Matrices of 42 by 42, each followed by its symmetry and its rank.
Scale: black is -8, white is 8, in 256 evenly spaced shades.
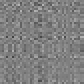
neither, rank three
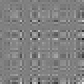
symmetric, rank two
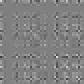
symmetric, rank three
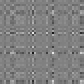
symmetric, rank two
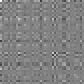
symmetric, rank three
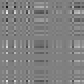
neither, rank one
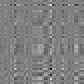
neither, rank two
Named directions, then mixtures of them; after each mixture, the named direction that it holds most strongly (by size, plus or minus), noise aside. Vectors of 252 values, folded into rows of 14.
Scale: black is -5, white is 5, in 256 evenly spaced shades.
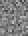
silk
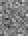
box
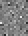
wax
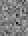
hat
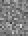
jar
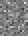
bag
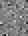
wax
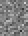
bag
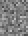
silk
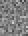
silk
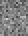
box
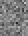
hat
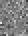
wax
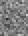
box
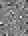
wax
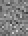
jar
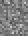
jar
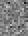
bag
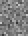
box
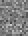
jar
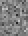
hat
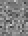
bag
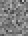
silk
